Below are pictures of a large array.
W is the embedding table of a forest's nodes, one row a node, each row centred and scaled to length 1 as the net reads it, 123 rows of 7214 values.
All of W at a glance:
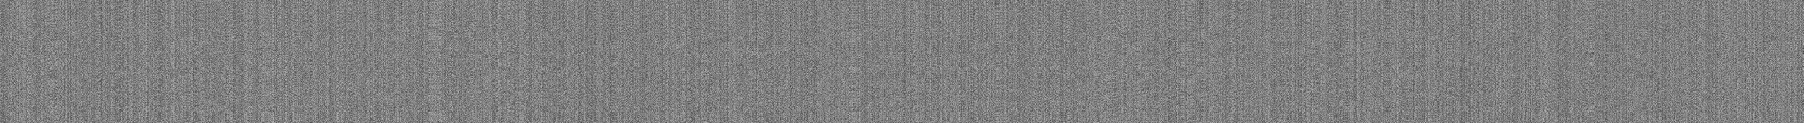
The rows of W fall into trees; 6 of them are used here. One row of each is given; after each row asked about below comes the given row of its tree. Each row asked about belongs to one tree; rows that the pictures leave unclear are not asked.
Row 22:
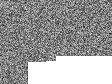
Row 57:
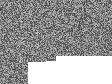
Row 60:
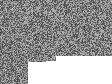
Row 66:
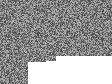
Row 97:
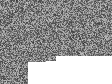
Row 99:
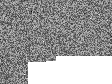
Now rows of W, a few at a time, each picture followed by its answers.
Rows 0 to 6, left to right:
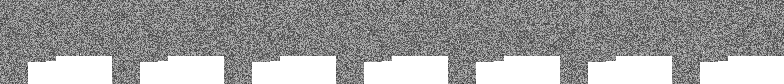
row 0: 66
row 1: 97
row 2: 99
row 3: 97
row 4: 97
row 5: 60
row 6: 57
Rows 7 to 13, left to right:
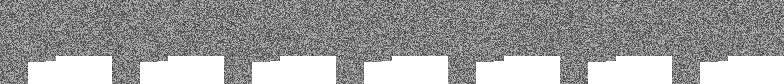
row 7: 97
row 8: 97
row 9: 99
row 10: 22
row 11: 57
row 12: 97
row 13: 22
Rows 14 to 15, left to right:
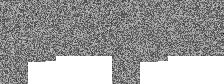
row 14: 57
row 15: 97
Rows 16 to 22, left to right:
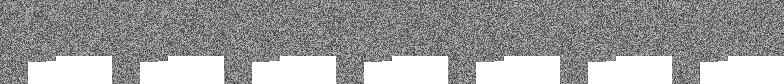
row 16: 60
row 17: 57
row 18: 97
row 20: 99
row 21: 60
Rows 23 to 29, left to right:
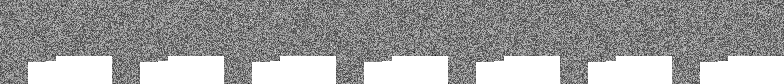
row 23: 97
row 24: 99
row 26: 60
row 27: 22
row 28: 97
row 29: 57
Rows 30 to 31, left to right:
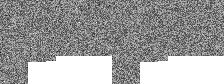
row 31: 60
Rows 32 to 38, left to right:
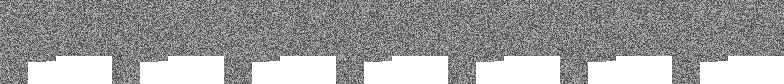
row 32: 57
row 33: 99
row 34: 57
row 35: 60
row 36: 99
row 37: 99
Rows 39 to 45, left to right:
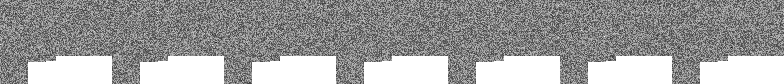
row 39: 99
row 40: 60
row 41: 57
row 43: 97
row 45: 97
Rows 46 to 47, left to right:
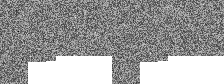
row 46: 60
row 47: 97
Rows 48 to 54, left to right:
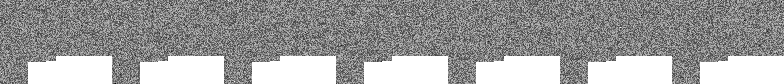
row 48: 66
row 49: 99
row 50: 97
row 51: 60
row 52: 66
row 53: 66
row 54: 99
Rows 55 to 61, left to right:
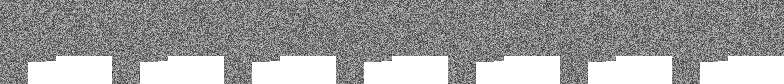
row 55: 57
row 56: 22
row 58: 97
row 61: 57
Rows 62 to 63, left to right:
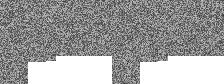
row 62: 97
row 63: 97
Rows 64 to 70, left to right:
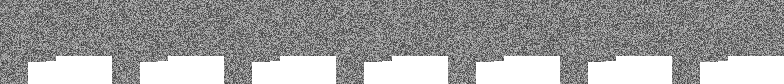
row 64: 60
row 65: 97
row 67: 57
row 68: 57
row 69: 57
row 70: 99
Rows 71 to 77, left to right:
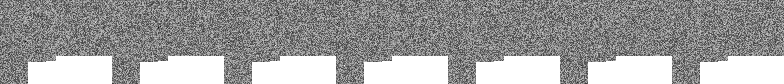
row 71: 60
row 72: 57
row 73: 22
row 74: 60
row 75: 60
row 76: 99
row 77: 60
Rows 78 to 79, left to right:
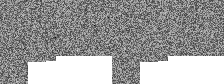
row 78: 99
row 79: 57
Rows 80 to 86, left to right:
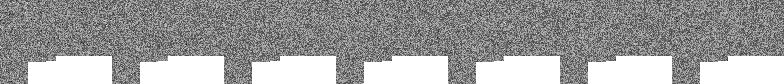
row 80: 97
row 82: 99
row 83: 66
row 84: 97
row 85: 57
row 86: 57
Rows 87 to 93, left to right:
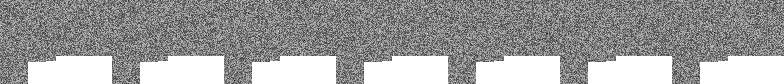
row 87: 99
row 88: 97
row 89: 66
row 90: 22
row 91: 57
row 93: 99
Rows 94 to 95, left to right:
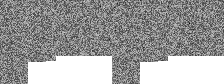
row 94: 60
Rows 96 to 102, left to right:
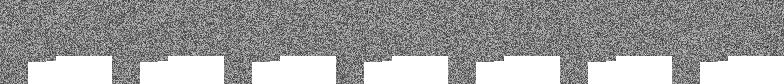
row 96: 99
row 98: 57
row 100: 57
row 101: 66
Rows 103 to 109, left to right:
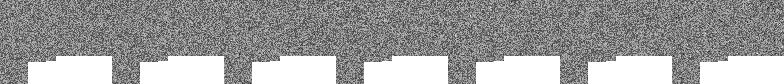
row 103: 66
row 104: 66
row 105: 57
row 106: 97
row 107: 97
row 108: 60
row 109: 66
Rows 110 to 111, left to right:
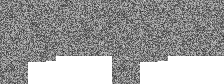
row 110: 97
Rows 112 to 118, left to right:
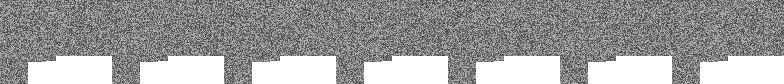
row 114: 99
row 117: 57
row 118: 57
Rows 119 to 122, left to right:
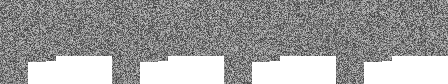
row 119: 57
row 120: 99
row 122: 60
